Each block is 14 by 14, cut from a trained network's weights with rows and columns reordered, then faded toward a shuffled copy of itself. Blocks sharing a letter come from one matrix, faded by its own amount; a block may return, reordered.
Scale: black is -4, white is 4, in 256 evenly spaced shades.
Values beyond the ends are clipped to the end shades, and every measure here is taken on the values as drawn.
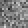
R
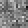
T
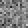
T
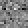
T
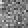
R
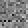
T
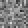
R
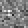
T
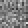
R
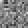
R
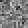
R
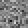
R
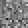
T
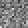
R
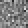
R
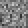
R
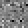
T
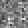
T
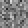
R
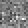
T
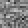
R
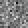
R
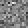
R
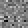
T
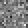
R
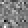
T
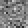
T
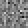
R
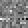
T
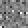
T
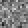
R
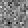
T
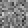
R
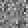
T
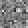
T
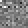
T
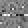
T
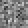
R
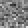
T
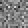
R
